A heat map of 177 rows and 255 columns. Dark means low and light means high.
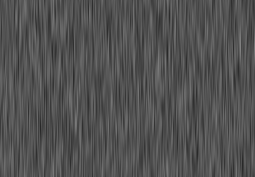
No overall slope runs across the table. Overall the values sit about 30% of the way up the scale. Streaks run downward. The values follow a bell shape. Neither half mirrors the other.
